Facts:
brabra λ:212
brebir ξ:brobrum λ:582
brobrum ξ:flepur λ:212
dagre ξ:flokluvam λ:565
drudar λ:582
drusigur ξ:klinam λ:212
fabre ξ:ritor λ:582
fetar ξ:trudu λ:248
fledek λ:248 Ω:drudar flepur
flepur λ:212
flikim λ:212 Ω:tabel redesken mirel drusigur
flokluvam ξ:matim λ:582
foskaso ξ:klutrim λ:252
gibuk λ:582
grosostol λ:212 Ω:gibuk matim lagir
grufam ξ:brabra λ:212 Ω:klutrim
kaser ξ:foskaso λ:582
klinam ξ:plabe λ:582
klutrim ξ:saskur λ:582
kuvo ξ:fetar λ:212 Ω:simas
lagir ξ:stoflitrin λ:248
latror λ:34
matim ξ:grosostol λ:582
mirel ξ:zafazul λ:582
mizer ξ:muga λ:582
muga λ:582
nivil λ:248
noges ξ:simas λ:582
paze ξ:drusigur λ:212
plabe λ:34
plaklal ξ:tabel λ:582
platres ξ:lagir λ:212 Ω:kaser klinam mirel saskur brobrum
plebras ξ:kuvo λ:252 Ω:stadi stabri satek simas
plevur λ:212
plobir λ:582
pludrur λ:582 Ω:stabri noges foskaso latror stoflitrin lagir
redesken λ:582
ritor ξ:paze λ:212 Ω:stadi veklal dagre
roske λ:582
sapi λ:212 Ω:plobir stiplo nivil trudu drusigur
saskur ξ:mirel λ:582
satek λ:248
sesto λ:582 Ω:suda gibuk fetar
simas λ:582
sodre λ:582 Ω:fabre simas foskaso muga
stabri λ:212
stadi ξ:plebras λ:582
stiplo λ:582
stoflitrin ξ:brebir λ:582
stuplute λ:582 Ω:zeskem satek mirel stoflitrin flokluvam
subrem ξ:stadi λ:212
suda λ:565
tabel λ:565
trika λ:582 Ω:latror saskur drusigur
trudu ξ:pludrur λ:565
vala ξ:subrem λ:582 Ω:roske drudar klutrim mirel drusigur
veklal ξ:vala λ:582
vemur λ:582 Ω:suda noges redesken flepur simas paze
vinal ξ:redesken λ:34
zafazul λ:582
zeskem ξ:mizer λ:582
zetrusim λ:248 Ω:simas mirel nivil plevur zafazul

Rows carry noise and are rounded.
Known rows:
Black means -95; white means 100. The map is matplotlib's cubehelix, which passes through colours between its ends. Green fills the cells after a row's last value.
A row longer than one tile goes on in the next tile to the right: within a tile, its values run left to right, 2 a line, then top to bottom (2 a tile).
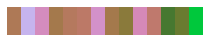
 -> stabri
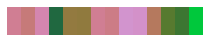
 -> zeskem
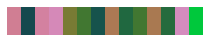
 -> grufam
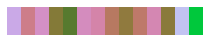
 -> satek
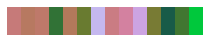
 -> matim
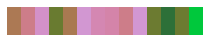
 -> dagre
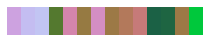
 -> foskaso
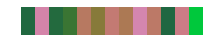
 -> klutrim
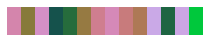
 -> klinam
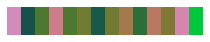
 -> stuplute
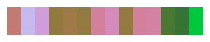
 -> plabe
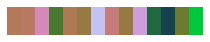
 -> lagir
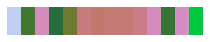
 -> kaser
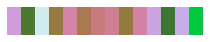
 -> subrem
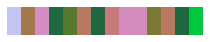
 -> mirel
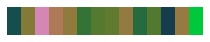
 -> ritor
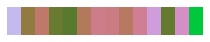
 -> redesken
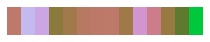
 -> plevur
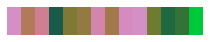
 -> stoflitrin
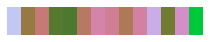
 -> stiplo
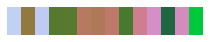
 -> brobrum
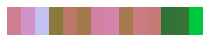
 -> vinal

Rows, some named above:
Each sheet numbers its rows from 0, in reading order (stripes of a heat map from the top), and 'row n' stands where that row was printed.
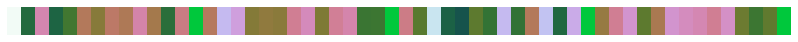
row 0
klutrim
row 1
plabe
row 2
drusigur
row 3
dagre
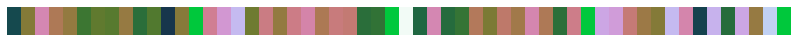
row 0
ritor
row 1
vinal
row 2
klutrim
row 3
simas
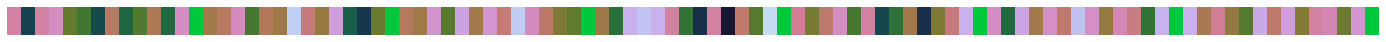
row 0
grufam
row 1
lagir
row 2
stadi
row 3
kuvo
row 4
zetrusim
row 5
fetar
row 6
tabel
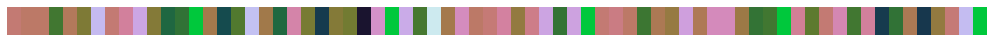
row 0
matim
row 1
grosostol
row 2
subrem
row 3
noges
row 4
zetrusim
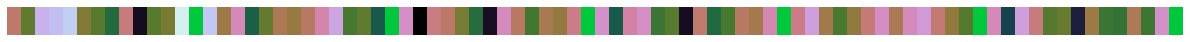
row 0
plebras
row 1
saskur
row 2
vala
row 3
flikim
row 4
muga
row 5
platres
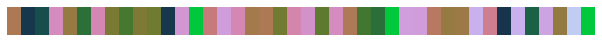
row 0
sesto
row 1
latror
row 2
simas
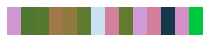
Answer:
gibuk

